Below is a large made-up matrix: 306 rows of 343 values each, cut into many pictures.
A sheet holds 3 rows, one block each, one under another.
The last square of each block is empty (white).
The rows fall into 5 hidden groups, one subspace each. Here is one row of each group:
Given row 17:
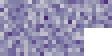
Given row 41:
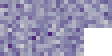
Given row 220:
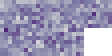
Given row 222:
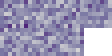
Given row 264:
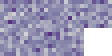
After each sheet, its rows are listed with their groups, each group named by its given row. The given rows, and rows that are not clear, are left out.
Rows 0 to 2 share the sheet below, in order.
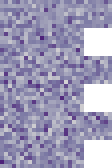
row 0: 17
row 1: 41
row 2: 222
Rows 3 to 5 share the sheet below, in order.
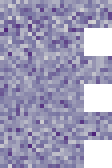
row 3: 220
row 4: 222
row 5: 220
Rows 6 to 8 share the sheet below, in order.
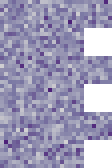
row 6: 17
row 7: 41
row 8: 220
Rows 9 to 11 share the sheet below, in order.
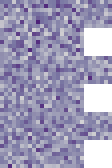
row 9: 222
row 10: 222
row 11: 220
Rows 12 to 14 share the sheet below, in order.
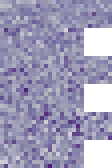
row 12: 220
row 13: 264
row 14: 17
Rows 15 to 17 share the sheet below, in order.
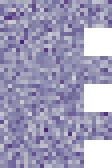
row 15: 264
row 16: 41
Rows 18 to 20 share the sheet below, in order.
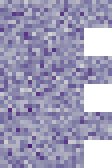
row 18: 264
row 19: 220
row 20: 220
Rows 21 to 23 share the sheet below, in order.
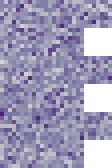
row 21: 41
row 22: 220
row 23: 222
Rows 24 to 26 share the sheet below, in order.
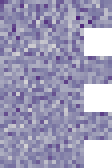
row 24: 222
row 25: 222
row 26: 264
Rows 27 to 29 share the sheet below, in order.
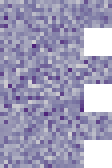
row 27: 41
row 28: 41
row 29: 17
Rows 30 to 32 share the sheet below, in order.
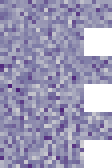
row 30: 17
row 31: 41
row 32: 222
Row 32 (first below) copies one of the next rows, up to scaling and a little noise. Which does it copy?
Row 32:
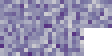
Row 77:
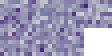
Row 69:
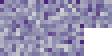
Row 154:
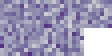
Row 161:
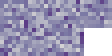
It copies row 154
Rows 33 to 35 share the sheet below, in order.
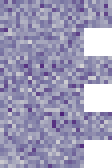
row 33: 41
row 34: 220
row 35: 17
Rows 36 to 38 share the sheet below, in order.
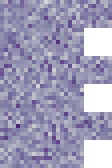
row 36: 17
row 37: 17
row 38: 41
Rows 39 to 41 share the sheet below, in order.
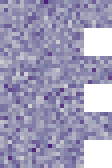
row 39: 17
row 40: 220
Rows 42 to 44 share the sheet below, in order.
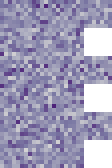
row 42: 222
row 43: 264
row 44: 41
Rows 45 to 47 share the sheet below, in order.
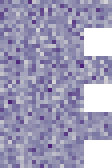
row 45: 17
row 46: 41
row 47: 41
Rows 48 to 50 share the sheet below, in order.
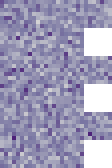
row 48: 222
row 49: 264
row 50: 222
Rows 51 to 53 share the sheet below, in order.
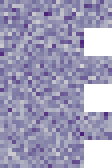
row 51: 222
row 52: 220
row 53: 17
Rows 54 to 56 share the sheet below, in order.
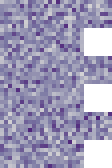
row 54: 222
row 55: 41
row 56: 17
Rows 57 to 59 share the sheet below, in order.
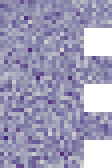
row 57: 220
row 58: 222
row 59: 41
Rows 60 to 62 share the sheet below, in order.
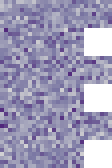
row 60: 220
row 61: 222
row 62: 264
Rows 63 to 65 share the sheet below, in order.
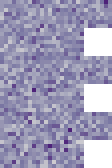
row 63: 17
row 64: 264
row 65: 264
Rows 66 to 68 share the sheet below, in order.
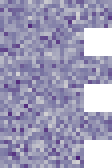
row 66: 17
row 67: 220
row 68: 17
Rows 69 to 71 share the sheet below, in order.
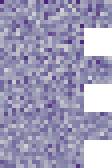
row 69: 222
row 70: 222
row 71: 264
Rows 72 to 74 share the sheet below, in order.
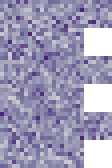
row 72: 220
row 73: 17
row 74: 222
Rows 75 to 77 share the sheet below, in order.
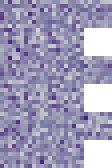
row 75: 17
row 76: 17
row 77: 222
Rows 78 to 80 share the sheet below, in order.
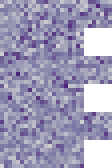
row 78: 222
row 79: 220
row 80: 41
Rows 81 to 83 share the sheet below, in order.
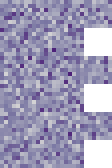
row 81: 264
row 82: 41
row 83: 17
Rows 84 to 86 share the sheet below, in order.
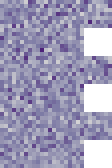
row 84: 222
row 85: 222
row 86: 264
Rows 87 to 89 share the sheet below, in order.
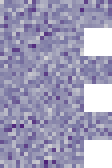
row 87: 41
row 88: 17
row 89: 264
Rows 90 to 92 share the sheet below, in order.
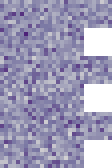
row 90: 264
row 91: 264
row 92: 17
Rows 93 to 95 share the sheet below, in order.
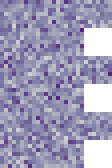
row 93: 222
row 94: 17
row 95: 220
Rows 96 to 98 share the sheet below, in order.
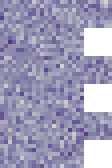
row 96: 17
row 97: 222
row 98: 41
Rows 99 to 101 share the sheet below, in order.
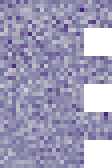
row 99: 220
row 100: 264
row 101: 17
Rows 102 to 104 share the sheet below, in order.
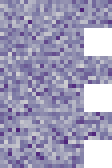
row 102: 220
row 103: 220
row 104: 220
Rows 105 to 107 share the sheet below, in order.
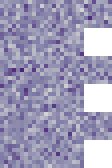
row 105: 41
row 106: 264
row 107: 17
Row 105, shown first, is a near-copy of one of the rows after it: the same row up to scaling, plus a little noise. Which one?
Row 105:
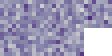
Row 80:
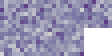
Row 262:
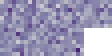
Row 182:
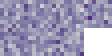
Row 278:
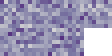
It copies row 182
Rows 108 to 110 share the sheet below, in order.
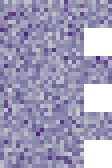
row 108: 264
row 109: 41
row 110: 222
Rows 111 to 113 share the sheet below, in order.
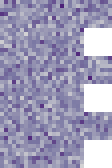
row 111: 264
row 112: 222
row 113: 41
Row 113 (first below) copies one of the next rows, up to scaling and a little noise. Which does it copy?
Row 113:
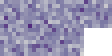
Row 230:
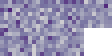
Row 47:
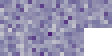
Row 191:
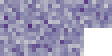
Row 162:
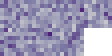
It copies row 191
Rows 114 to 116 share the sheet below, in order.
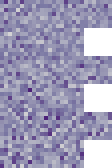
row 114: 41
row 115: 220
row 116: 222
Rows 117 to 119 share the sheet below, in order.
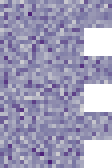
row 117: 41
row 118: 41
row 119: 41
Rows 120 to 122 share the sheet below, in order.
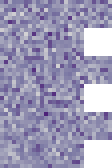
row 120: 264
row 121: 222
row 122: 17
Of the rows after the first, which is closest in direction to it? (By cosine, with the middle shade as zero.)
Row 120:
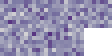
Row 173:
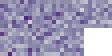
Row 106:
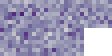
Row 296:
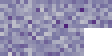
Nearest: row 173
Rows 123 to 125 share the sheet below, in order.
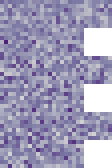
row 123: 41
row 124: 264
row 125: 220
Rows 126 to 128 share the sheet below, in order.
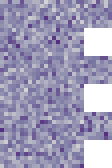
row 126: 17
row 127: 264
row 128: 41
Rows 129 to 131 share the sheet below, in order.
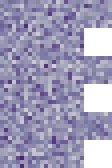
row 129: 222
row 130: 17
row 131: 41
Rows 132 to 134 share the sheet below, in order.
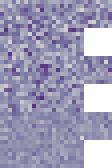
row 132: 220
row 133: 41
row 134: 41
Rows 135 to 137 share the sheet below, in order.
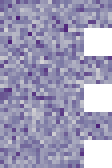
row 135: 220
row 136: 41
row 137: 222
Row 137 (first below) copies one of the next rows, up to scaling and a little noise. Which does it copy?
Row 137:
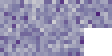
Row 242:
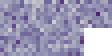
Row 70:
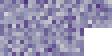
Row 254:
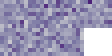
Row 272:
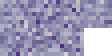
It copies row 242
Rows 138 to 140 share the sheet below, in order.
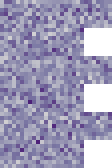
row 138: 264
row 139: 222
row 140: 17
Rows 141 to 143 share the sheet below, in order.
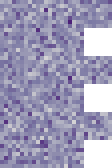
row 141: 17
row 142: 17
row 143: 17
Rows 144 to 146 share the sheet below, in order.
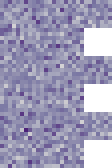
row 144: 222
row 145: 222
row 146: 220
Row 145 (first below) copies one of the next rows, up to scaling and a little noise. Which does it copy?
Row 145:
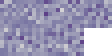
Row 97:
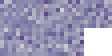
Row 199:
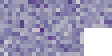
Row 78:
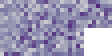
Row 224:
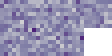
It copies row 97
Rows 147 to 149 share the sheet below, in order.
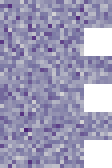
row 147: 41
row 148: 41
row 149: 220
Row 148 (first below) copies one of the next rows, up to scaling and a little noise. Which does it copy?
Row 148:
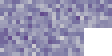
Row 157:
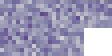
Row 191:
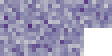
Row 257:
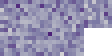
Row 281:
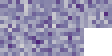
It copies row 157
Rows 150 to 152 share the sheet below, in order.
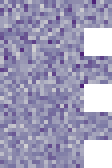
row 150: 41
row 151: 264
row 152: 264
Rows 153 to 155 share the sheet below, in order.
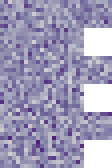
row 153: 41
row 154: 222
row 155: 17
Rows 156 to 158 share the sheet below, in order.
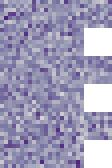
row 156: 264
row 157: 41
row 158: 41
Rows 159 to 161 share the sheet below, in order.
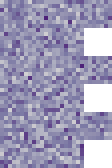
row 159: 17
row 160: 220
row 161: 222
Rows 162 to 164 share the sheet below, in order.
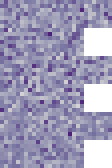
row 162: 41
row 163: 222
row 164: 17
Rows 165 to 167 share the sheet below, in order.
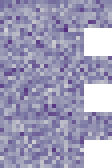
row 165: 220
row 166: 264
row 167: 222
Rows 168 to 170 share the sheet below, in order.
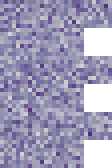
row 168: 41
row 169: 220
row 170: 222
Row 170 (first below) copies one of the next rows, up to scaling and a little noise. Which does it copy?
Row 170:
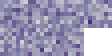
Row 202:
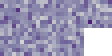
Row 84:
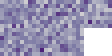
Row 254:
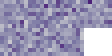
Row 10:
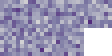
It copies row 10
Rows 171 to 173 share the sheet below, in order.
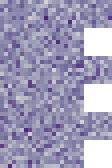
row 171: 17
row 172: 41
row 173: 220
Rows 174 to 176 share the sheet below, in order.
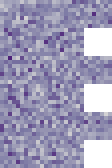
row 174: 220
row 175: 17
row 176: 17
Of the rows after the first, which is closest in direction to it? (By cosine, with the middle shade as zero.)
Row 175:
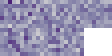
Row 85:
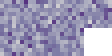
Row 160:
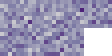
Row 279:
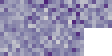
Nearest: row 85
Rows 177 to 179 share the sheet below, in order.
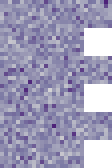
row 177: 17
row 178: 264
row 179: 41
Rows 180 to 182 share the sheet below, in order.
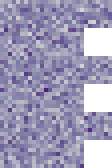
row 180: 220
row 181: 220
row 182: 41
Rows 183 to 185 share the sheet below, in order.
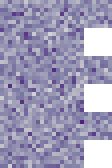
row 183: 264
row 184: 41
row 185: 220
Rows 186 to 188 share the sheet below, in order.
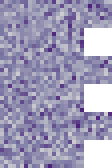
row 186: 222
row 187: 41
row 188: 17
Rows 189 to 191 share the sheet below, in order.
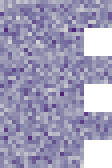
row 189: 220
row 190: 264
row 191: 41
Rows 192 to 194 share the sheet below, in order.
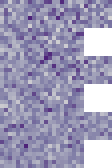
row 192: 17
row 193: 17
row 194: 264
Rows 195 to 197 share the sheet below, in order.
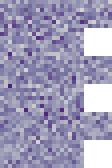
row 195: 220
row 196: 41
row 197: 17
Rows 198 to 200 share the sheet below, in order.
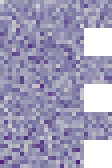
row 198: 222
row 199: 222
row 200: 17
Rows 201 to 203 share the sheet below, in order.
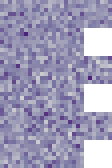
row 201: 264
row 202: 222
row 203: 17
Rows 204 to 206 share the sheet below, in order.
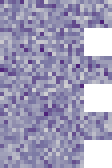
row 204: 41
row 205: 264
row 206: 17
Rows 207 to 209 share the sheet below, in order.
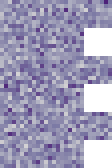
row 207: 17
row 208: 220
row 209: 264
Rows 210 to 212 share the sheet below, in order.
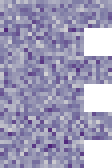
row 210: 220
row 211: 17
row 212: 264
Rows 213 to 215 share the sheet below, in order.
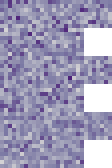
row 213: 220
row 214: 17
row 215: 17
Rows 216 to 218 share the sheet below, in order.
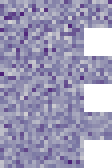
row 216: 264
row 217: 264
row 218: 222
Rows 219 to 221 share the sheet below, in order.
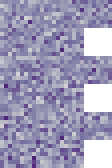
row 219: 220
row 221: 41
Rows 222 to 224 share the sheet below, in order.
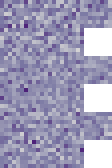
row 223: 264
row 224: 222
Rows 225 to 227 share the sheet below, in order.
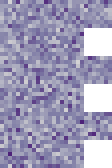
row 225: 17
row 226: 222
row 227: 220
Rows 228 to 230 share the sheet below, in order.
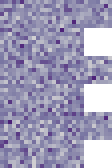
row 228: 41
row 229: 41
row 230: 41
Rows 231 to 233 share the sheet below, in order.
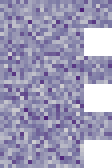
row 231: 220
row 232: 17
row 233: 222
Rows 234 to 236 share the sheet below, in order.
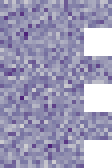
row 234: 264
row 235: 264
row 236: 264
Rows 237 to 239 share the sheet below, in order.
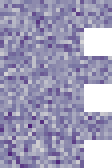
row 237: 222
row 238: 264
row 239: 17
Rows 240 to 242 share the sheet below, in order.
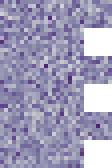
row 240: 264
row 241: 17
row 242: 222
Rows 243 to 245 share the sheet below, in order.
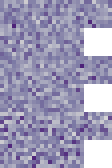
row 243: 222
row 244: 220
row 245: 41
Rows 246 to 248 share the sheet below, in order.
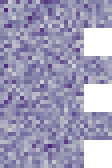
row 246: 17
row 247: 17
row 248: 264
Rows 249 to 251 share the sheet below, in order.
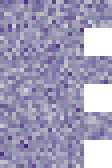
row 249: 222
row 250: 264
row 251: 264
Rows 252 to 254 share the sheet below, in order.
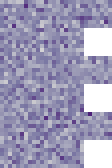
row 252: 41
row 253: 41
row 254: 222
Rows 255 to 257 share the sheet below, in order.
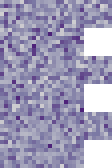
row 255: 41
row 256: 41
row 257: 41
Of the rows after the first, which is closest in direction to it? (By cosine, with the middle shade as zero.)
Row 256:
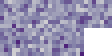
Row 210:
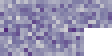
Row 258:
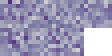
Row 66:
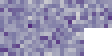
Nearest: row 210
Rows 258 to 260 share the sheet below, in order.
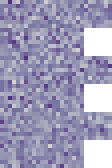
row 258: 17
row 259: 222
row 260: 41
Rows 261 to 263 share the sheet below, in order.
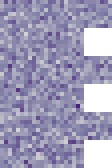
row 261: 264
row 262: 41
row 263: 220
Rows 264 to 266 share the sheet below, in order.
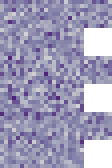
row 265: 17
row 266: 222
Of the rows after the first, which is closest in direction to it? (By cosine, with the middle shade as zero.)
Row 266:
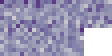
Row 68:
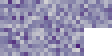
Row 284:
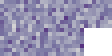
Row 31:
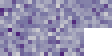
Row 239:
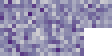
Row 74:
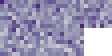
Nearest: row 74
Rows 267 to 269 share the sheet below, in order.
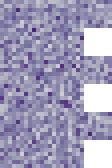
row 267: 222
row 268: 222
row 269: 222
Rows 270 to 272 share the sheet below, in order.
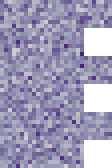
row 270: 41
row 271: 220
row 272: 222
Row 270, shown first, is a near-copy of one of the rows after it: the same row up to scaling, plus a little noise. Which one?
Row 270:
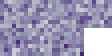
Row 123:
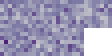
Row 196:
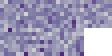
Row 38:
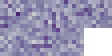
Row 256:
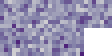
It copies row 256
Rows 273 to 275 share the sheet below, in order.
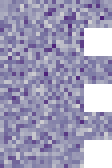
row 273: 222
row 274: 17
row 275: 41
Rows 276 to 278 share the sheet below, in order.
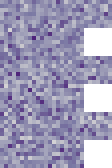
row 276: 41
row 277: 220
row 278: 41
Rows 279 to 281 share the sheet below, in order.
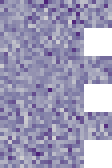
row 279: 17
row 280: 41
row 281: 41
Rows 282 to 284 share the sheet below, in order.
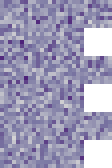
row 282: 222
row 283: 222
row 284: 222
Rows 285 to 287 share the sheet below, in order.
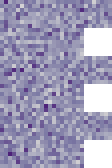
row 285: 41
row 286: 264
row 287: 17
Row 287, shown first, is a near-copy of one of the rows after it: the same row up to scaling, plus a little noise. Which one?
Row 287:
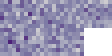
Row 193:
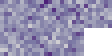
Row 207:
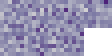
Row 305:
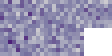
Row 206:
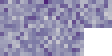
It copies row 305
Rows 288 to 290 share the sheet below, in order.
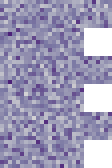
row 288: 41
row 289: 17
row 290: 17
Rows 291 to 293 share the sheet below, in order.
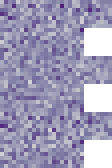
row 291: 264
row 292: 41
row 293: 264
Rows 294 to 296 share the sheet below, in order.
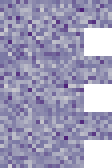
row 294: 220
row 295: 220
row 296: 220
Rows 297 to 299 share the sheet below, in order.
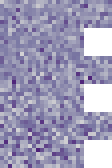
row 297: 222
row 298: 222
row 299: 220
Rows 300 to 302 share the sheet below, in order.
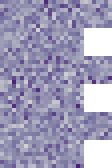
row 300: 17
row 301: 222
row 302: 264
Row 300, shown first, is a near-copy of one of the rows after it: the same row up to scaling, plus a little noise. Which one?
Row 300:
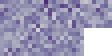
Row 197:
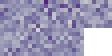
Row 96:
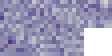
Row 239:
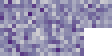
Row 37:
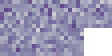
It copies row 197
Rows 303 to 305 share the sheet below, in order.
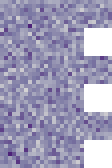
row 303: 220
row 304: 264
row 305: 17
